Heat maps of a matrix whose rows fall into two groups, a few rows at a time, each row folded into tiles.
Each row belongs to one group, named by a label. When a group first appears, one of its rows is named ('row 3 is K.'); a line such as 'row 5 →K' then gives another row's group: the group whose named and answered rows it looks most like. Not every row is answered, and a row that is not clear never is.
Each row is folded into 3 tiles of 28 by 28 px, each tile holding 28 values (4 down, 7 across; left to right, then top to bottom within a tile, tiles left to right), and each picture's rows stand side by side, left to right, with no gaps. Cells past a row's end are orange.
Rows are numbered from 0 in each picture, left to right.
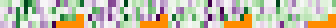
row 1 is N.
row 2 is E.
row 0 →E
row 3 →E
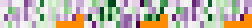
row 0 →N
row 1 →E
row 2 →N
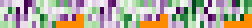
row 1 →N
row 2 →E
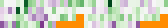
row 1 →E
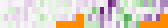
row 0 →N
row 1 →N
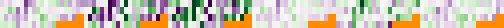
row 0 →N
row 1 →N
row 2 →E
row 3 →N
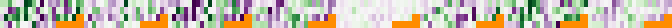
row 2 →N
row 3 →N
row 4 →E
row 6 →E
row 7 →N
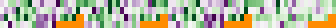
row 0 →E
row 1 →E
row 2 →E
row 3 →E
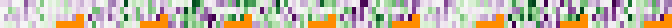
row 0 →N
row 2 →E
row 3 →E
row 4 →N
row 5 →N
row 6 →E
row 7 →N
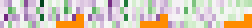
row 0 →N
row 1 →N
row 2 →E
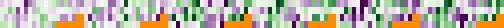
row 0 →N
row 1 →N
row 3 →E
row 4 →N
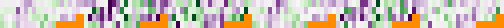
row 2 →E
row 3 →N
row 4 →N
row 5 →E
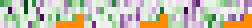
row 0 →E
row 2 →N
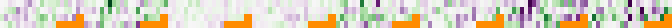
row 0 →N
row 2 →E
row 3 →E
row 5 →E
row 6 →N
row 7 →E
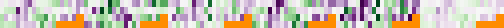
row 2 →N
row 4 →N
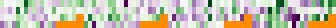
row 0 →E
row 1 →E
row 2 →N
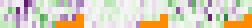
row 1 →E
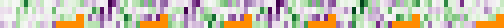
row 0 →E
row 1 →N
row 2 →N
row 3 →N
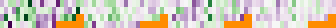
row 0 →E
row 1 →E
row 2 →N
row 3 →N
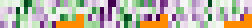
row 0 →E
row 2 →N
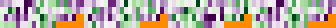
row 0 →N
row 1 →N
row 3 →N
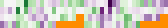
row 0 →E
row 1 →N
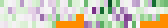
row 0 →E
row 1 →E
